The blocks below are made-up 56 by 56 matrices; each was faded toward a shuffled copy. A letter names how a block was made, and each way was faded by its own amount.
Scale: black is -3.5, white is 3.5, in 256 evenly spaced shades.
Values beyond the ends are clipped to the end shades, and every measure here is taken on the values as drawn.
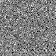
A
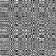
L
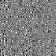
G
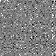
G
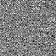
A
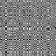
L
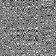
G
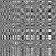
L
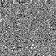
A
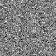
A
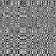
L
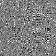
G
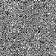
A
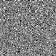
A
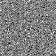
A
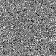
A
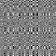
L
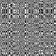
L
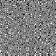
G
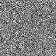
A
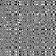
L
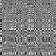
L
